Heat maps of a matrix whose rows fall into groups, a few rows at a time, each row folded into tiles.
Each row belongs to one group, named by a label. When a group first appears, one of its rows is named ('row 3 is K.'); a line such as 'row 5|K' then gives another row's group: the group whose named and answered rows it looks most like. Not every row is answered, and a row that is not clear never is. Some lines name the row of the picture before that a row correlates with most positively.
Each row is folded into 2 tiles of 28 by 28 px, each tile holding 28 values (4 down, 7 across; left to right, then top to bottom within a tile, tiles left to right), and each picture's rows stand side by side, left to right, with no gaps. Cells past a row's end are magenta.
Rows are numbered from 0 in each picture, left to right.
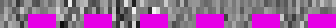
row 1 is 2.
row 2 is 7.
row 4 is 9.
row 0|9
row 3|2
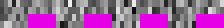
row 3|7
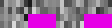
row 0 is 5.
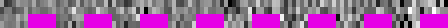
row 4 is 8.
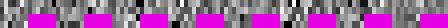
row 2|5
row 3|2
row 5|2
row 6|5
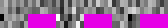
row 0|9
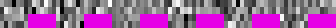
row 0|5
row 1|7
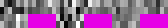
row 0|8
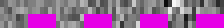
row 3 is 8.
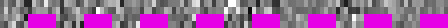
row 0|5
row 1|7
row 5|8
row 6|8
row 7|2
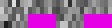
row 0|2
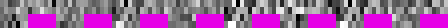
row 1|2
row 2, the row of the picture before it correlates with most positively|1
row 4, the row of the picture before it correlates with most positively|1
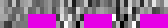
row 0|2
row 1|9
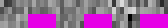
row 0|8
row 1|7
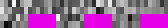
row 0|2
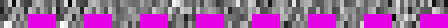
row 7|9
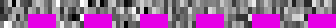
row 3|7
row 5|5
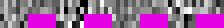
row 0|9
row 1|5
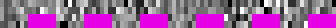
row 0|7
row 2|5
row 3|9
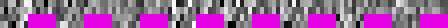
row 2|5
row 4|2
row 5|2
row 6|9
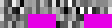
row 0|7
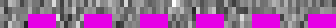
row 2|2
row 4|8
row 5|9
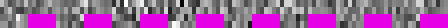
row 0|8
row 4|7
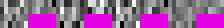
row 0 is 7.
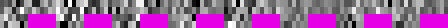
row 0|9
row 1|2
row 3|5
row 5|2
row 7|2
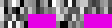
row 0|7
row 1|2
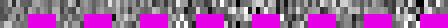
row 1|7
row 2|9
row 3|7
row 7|5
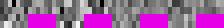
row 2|9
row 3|8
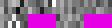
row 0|7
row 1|9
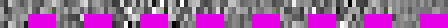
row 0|7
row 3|2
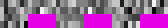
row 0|7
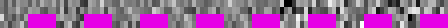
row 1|5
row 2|7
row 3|8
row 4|8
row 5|8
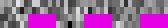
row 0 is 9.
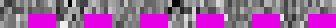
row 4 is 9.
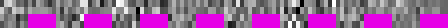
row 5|7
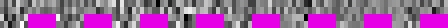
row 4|5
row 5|5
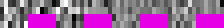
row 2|9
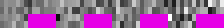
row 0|5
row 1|9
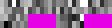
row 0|2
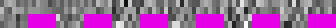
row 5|2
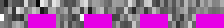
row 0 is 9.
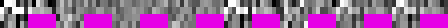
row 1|9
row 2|7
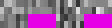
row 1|7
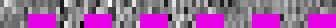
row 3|9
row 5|9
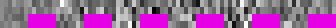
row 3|5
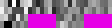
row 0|2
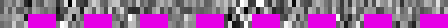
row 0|5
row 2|8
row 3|8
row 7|5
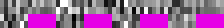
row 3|8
